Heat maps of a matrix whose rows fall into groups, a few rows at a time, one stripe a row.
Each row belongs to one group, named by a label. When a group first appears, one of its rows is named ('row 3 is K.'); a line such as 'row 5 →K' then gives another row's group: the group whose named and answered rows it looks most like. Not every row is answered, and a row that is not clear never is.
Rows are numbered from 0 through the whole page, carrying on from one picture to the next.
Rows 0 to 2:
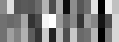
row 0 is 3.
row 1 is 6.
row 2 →3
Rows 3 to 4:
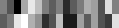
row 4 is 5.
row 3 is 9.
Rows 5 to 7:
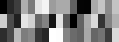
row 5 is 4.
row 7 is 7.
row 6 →9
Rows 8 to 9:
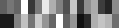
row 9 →4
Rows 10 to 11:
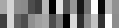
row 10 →3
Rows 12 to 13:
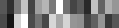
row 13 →7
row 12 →4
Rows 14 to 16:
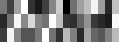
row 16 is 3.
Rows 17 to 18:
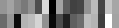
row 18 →9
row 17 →3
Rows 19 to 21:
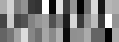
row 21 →5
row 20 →3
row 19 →3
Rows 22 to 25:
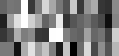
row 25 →9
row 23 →5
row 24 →7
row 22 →6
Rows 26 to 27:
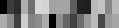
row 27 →9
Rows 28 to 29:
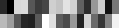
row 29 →6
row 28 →7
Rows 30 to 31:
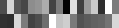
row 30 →3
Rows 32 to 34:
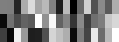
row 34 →7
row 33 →4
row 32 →9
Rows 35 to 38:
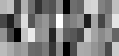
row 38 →5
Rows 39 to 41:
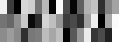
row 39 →9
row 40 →6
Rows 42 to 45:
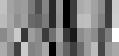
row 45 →9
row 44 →5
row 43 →5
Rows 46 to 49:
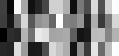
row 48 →4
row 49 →7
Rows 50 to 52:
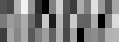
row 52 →3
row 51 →3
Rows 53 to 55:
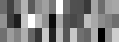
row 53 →4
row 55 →3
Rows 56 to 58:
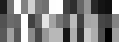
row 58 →6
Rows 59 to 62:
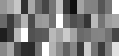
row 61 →7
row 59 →5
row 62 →6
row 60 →4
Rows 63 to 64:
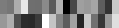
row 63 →5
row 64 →6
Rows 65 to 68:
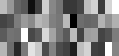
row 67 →6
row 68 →9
